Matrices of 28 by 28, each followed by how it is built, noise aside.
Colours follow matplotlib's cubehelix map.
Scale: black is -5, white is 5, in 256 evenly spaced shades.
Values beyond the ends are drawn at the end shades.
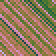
Toeplitz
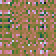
low rank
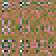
low rank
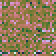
low rank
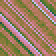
Toeplitz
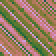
Toeplitz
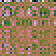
low rank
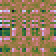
low rank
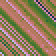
Toeplitz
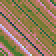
Toeplitz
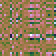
low rank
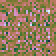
low rank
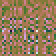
low rank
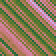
Toeplitz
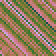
Toeplitz
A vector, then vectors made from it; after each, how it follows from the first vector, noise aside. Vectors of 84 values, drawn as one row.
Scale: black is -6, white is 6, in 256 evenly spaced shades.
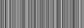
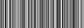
scaled up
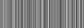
wrapped around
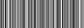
scaled up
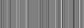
partly zeroed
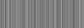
shrunk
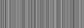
shrunk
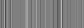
partly zeroed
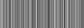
wrapped around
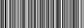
scaled up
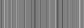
partly zeroed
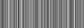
wrapped around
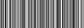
scaled up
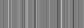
partly zeroed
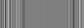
partly zeroed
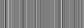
partly zeroed
